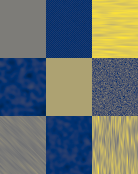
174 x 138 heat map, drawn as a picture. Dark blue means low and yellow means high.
The table splits into 3 rows of 3 panels. Panel 1,1: middling, flat. Panel 1,2: very low, checkered, faint in contrast. Panel 1,3: very high, streaked across, faint in contrast. Panel 2,1: very low, blotchy, faint in contrast. Panel 2,2: high, flat. Panel 2,3: low, fine-grained. Panel 3,1: middling, slanting down to the right, faint in contrast. Panel 3,2: very low, blotchy, faint in contrast. Panel 3,3: high, streaked downward.
